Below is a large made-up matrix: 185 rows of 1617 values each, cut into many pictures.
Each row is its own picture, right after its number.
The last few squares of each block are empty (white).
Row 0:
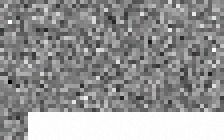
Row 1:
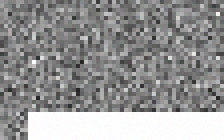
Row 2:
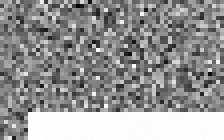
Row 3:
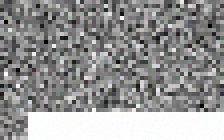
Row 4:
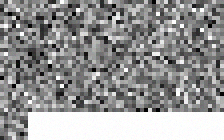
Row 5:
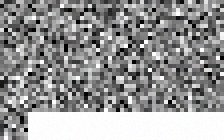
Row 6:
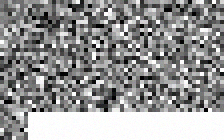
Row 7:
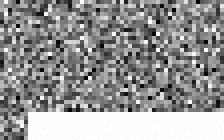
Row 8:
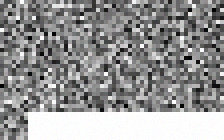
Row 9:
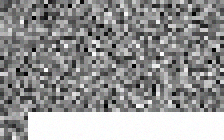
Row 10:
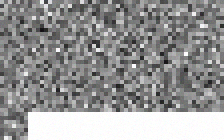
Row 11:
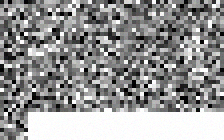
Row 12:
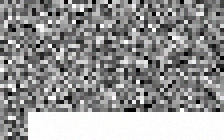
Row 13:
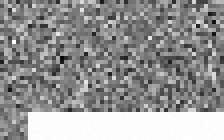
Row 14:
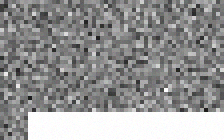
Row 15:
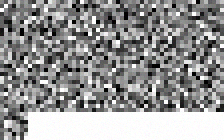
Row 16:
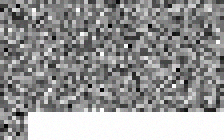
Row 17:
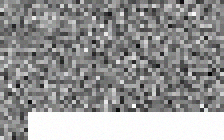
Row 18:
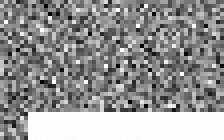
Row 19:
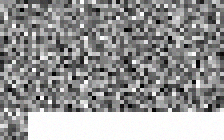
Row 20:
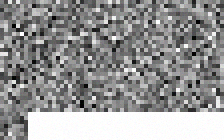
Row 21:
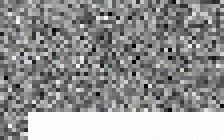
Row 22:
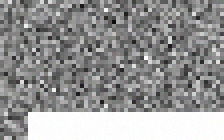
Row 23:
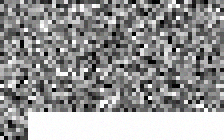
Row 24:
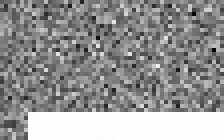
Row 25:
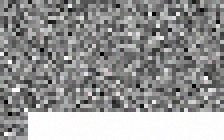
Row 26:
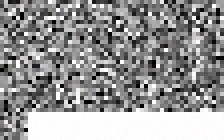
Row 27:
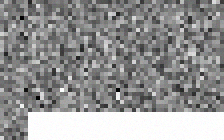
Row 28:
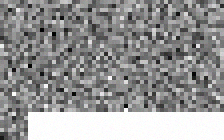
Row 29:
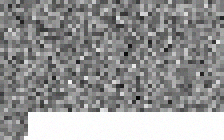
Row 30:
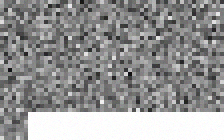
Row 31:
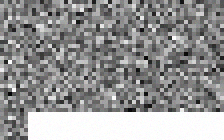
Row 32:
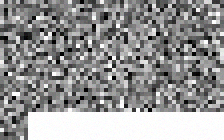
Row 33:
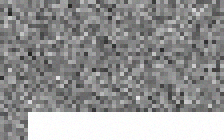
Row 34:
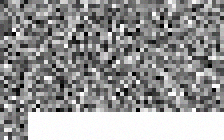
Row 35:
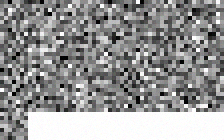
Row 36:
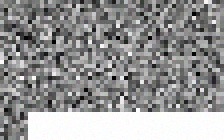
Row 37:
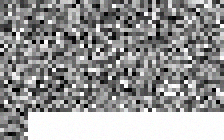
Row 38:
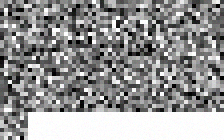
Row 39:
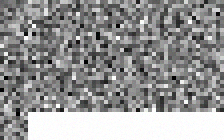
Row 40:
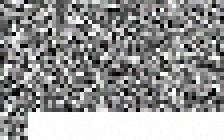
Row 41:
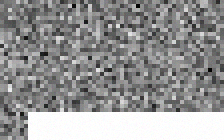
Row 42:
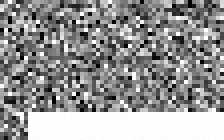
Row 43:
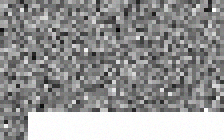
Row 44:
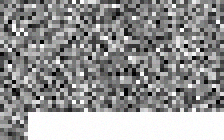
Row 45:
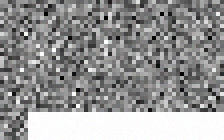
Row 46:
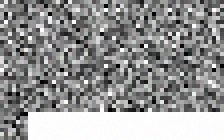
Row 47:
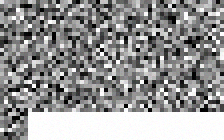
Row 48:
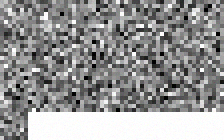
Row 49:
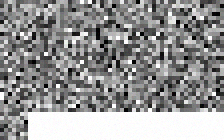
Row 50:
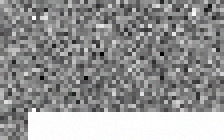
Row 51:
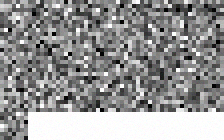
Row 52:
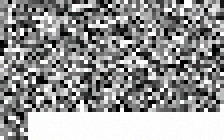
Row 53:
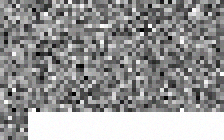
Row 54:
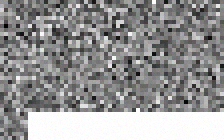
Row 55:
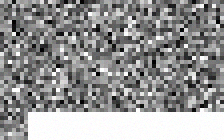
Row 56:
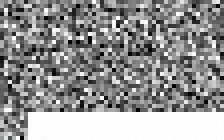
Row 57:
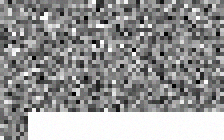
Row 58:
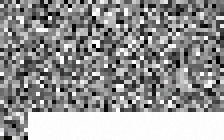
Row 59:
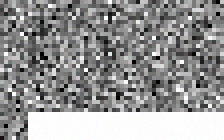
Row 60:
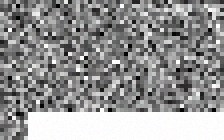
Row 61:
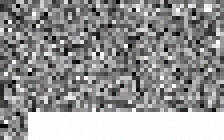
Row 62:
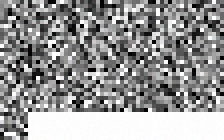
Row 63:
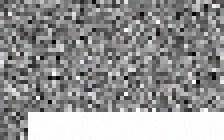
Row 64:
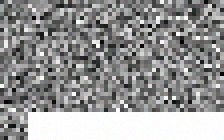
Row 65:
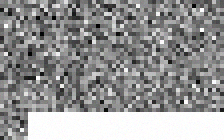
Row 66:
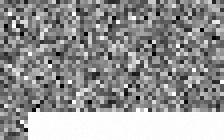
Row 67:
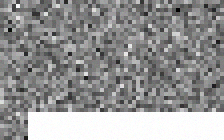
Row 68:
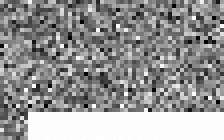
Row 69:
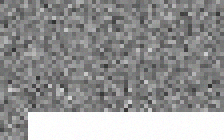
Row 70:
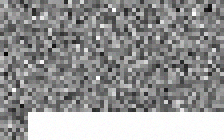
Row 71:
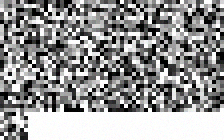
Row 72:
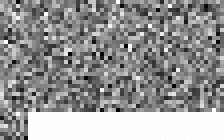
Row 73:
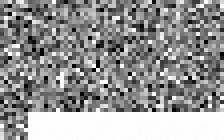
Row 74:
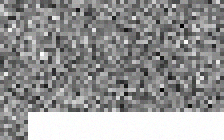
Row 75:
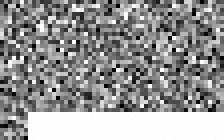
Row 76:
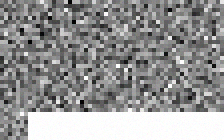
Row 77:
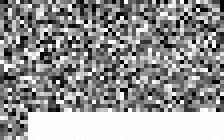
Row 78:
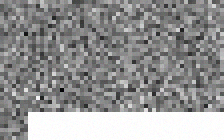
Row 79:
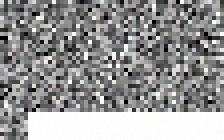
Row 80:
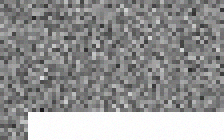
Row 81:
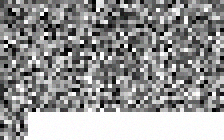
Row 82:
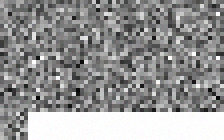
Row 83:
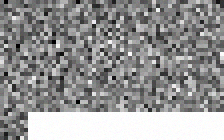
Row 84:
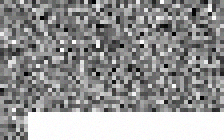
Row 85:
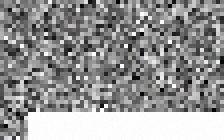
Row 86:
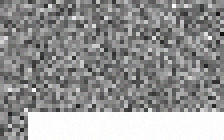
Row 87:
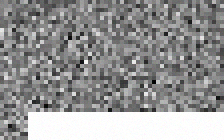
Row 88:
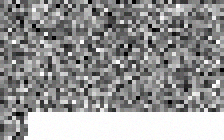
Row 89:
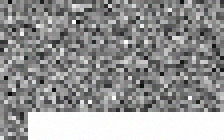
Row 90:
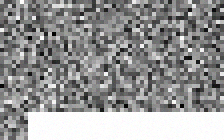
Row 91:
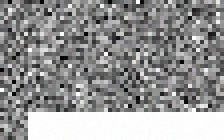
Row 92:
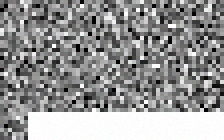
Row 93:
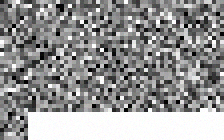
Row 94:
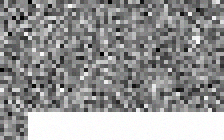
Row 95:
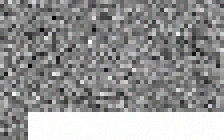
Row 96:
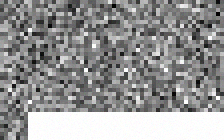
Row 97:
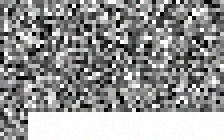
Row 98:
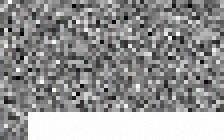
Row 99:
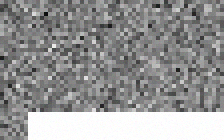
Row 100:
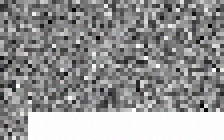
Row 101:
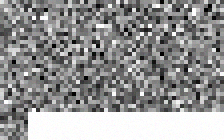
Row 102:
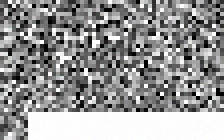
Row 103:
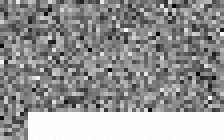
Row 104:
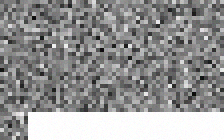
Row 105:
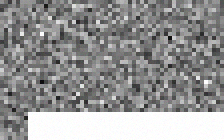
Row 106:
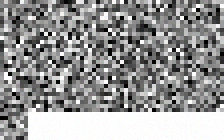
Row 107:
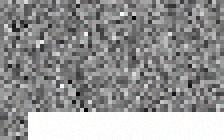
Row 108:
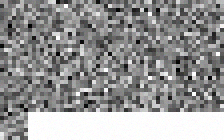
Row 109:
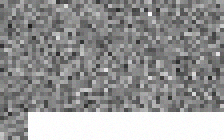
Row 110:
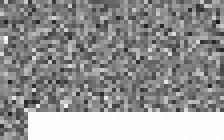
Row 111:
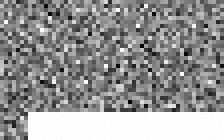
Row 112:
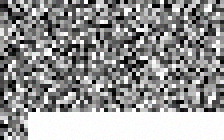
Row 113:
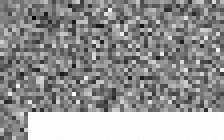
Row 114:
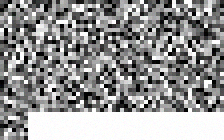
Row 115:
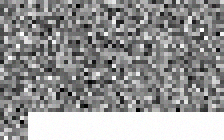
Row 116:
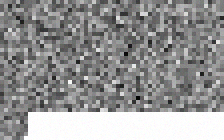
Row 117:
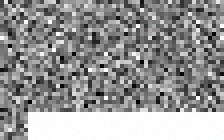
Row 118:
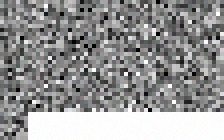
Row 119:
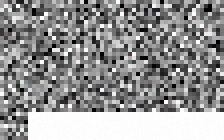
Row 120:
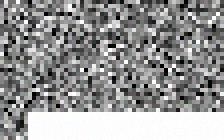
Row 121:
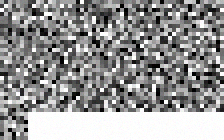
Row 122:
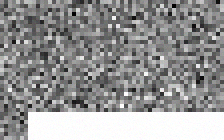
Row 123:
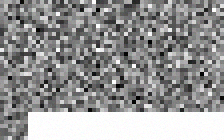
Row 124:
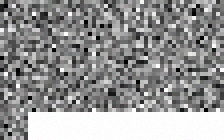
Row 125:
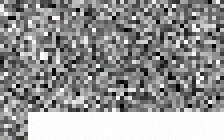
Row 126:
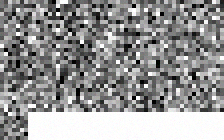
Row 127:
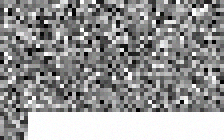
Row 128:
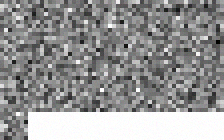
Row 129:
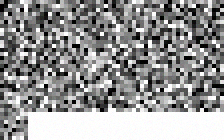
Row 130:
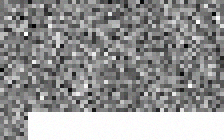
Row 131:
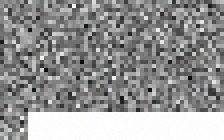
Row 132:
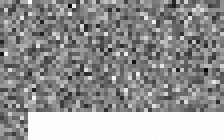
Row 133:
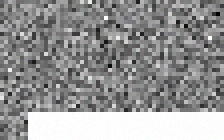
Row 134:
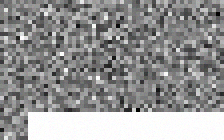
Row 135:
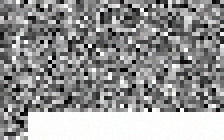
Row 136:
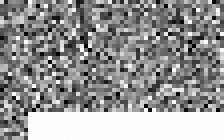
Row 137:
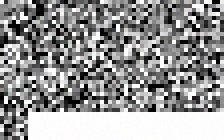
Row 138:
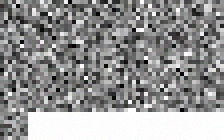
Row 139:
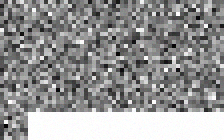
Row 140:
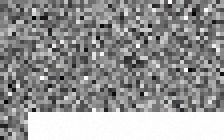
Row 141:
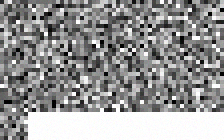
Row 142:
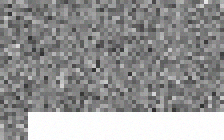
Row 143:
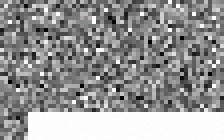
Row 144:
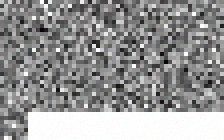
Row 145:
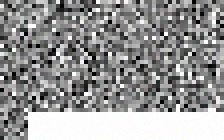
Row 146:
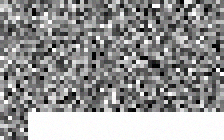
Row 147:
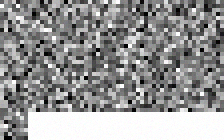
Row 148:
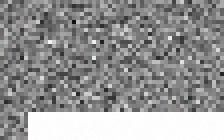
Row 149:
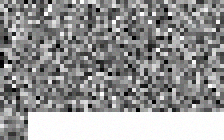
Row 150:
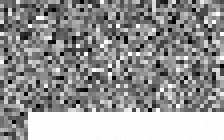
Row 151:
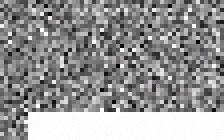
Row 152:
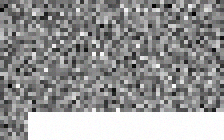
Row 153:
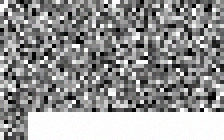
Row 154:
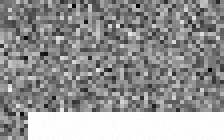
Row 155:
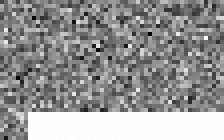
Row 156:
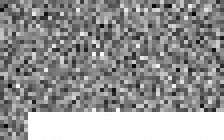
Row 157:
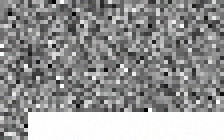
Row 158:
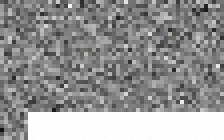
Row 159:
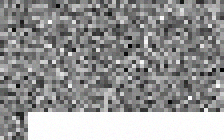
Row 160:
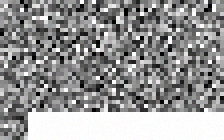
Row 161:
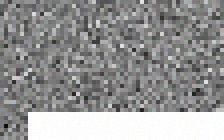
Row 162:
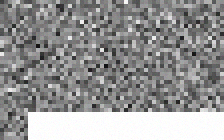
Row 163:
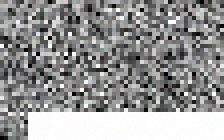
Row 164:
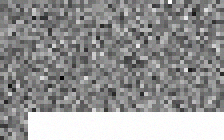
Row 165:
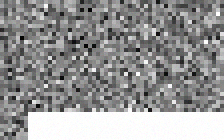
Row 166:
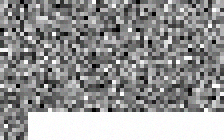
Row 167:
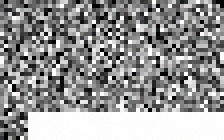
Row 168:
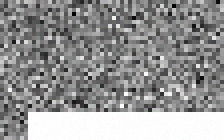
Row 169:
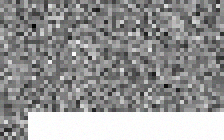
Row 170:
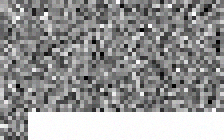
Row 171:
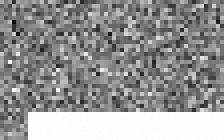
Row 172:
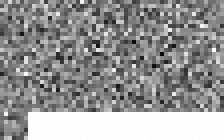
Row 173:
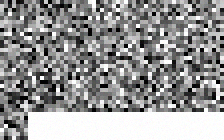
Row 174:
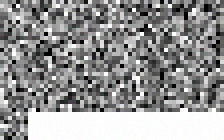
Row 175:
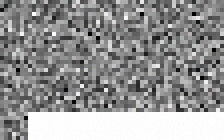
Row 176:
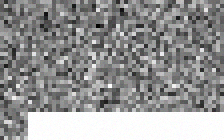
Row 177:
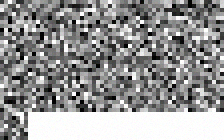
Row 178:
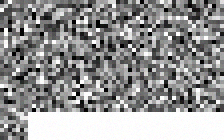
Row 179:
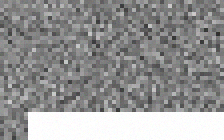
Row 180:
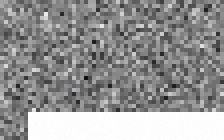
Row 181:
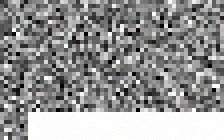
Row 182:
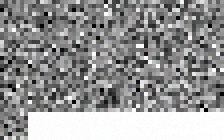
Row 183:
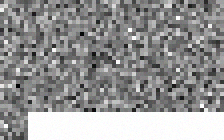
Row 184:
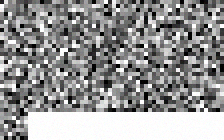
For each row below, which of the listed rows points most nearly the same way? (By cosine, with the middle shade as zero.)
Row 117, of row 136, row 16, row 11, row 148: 11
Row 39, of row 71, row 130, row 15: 15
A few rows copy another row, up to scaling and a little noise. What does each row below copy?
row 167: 83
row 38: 56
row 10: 144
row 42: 177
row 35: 91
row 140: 164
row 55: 171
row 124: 14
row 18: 111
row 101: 50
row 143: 0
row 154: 41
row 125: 74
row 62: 157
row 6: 113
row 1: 82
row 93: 162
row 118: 165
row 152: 156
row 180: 48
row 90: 8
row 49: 133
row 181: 34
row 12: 31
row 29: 116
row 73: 142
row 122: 168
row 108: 109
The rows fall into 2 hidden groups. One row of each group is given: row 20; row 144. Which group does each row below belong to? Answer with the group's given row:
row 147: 144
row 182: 144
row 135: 20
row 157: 20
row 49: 20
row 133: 20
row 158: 20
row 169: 20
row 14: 144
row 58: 144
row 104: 144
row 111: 144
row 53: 144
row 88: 144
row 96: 20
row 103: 20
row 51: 144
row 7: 20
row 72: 144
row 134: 20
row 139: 144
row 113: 144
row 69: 20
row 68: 20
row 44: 20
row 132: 20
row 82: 20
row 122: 20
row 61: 144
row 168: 20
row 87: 20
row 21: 20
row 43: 144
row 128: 144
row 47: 20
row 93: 20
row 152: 144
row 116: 144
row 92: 144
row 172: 144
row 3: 144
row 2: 144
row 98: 144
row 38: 20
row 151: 144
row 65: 20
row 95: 20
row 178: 144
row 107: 20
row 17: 144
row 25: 20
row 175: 144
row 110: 20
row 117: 20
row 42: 144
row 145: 20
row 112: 144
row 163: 20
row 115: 20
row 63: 20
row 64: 144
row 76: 144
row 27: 20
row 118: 20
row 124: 144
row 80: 144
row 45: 20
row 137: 20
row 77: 20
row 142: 20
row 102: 20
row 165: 20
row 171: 20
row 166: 144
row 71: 20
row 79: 20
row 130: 20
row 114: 144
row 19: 20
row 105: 144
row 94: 20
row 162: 20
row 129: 144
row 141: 144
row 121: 144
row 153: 144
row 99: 144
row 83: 20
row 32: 20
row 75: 144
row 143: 144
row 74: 20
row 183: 144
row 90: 144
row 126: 20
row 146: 144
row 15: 144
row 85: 144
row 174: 144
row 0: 144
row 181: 20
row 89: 144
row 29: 144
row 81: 144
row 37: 20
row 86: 20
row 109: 20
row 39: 20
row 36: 20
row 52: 144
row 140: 144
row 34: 20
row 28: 20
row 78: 20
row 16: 144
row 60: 144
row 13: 20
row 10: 144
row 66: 20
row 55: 20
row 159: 144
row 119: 144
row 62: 20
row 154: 20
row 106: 20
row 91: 20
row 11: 20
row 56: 20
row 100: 144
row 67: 144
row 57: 144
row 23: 144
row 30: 20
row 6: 144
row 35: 20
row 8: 144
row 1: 20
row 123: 144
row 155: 144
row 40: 20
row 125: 20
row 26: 20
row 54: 20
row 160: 144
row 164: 144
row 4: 20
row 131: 20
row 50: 144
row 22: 144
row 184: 144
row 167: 20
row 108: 20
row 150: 20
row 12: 144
